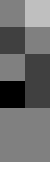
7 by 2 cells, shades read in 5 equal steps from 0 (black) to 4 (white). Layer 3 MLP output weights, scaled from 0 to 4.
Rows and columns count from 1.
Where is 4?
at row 7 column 1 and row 7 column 2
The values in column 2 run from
1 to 4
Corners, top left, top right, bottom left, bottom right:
2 3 4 4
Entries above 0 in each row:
2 2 2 1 2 2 2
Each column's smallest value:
0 1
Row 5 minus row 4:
2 1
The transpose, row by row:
2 1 2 0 2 2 4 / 3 2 1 1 2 2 4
